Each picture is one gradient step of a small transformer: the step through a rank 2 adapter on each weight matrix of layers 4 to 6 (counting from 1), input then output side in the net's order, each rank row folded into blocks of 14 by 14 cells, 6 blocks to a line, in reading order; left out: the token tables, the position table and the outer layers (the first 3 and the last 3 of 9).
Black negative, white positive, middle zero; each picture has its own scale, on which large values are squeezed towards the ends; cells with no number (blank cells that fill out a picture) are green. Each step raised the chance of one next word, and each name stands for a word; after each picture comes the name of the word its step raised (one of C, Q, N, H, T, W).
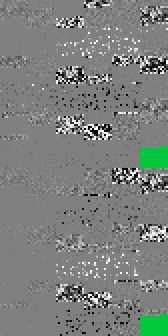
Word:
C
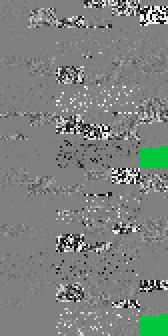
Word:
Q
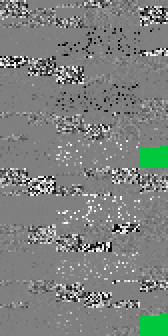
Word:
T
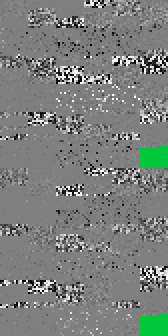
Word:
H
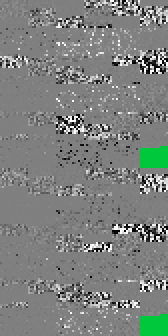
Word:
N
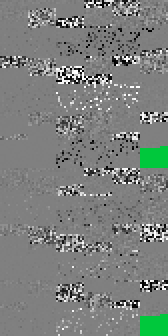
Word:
H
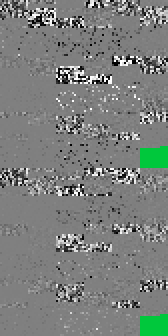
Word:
H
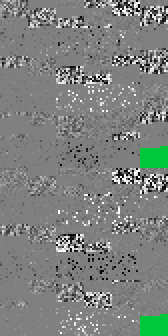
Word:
Q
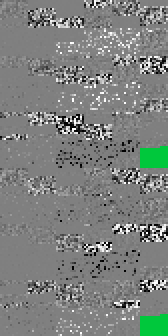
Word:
N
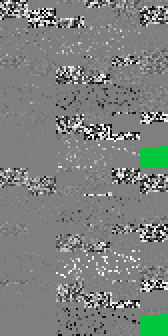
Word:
C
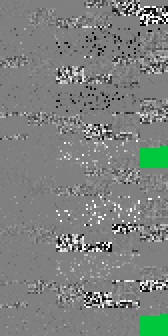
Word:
T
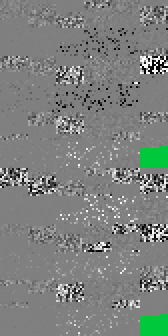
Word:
T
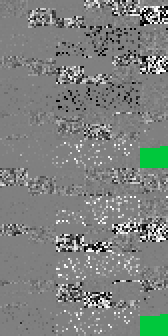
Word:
T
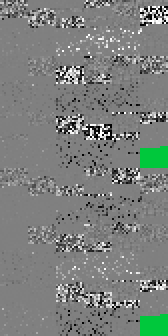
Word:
C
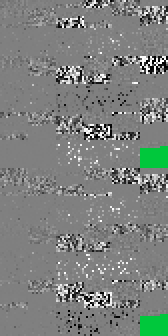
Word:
C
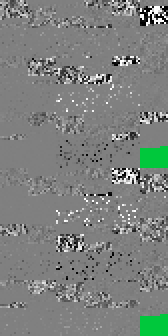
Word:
Q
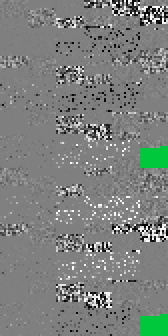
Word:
T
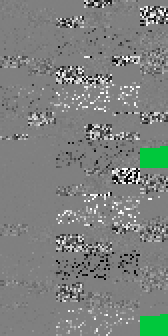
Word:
Q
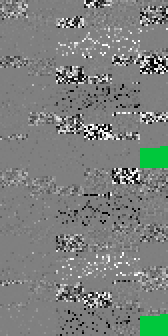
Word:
C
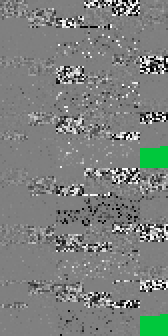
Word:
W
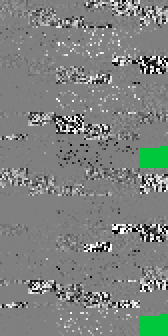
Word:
N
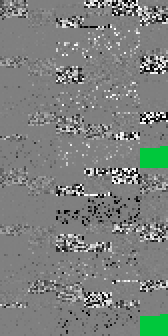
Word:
W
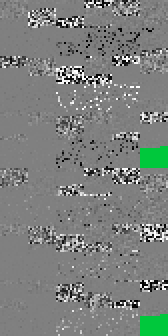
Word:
H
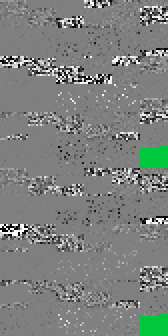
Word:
H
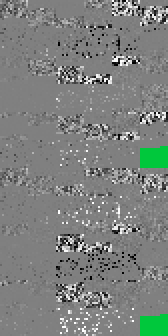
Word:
Q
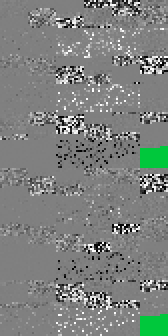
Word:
N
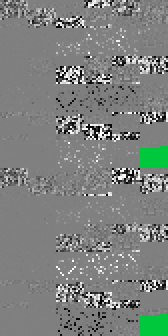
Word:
C
